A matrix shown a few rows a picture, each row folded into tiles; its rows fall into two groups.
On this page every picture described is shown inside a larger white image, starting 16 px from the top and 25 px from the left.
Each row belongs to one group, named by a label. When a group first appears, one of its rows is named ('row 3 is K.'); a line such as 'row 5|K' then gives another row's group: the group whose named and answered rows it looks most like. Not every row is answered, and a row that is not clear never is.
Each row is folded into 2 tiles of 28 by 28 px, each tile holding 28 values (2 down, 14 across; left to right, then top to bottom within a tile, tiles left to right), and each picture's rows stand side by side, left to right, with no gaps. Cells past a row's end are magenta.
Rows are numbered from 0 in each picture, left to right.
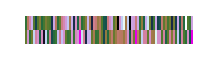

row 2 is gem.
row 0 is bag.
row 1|bag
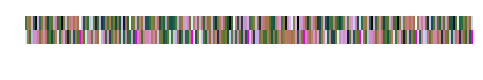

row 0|bag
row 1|gem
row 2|bag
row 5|bag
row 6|bag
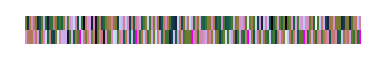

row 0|bag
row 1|bag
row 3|bag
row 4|bag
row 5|gem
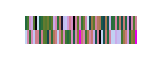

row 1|bag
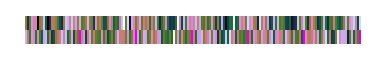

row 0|bag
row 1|bag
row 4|gem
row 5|bag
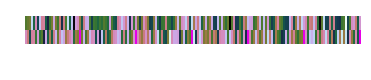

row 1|bag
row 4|gem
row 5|gem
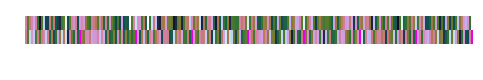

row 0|gem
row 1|gem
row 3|bag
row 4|bag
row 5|bag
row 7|bag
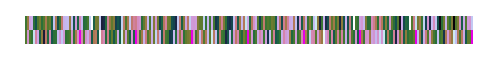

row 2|gem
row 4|bag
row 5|gem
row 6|gem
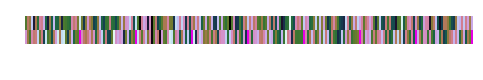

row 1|bag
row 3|gem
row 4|gem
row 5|gem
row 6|gem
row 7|bag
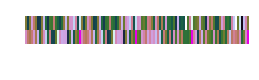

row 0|bag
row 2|gem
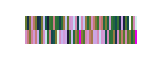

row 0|bag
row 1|gem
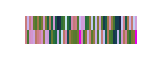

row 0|gem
